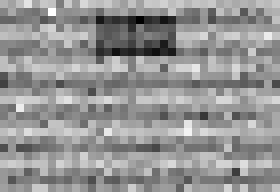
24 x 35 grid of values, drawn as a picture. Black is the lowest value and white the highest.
Seam: none. Slope: none. Odd patch: lower, in the top middle. Ninth with the lowest average: top middle. Stripes: horizontal, repeating 6 times.
